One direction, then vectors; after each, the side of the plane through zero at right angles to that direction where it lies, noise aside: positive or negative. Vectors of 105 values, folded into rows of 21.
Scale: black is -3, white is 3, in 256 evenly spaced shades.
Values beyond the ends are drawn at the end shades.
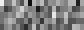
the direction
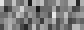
positive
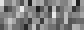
positive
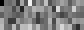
negative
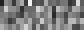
negative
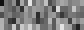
negative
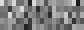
positive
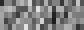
negative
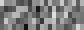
positive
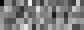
negative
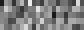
negative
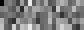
negative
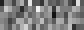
negative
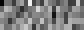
negative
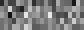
negative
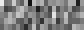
positive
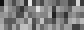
negative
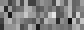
positive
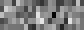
negative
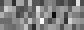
negative
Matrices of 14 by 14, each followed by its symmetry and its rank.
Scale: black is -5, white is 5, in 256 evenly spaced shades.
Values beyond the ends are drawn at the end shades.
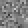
antisymmetric, full rank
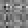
antisymmetric, rank two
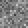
symmetric, full rank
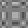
symmetric, rank one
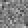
antisymmetric, full rank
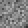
symmetric, full rank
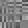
antisymmetric, rank two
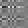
neither, rank one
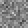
symmetric, full rank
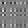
neither, rank one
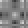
symmetric, rank one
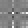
symmetric, rank one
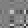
symmetric, rank one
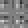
antisymmetric, rank two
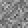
symmetric, full rank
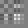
symmetric, rank one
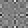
antisymmetric, rank two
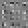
antisymmetric, rank two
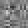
antisymmetric, rank two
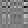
neither, rank one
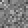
symmetric, full rank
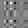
neither, rank one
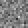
antisymmetric, full rank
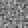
antisymmetric, full rank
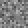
antisymmetric, full rank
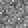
symmetric, full rank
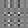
neither, rank one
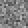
antisymmetric, full rank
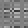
neither, rank one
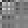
symmetric, rank one
